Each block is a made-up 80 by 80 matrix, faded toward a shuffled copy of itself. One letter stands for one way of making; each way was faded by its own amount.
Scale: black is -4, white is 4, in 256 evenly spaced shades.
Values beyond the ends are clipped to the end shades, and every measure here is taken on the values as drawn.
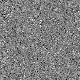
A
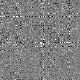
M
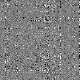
M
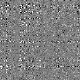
M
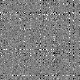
M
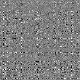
M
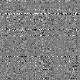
M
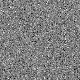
A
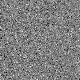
A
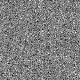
A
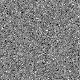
A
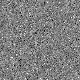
A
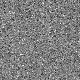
A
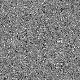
A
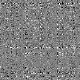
M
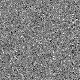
A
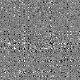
M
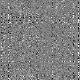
M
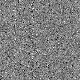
A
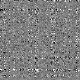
M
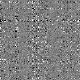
M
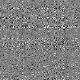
M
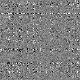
M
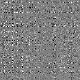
M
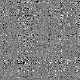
M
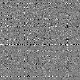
M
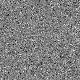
A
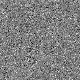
A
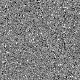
A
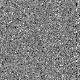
A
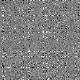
M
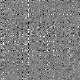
M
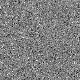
A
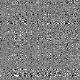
M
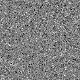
A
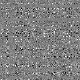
M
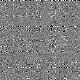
M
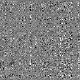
M
